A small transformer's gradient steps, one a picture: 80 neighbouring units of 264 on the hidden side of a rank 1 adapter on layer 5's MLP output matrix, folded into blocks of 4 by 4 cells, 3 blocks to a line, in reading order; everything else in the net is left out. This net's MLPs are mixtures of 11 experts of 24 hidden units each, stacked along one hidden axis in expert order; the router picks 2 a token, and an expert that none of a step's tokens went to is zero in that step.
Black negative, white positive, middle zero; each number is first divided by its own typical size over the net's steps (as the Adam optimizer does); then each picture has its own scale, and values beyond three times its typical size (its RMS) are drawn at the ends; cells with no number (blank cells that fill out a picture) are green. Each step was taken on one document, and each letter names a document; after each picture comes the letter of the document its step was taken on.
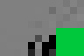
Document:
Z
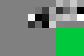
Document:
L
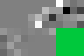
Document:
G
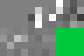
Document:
G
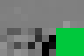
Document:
Z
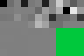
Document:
G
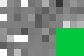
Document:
G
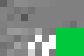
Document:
Z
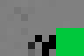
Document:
Z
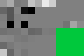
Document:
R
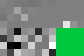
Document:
Z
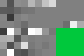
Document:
R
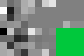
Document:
R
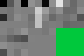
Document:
G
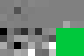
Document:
Z
